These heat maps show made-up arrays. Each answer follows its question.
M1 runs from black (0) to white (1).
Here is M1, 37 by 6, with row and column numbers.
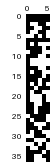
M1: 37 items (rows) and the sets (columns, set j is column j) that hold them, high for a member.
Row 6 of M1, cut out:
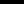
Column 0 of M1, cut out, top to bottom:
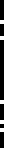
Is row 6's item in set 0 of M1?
no
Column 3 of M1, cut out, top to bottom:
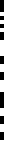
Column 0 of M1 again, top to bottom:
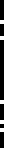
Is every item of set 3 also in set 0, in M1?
no
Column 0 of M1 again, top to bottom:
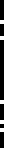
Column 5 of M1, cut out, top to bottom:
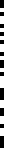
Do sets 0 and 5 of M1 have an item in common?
yes
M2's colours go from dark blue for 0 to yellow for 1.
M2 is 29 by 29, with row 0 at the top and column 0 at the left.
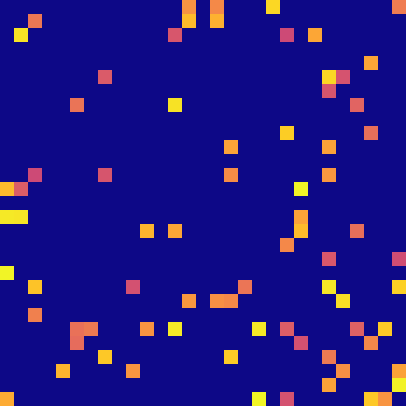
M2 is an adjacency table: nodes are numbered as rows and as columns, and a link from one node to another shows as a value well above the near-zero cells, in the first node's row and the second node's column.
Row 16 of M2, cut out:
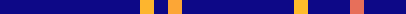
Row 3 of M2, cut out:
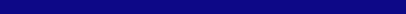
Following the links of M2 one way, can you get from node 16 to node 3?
no
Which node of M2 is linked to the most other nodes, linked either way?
node 23
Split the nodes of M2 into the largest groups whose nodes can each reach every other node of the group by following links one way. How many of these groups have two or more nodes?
1
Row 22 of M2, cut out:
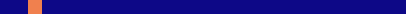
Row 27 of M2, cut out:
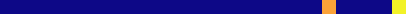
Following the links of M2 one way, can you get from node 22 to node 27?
yes
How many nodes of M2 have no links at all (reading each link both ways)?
4
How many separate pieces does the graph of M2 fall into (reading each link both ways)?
5
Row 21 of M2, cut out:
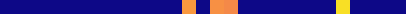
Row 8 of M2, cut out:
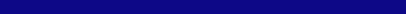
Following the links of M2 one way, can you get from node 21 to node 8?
no
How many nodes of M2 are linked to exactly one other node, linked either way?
5
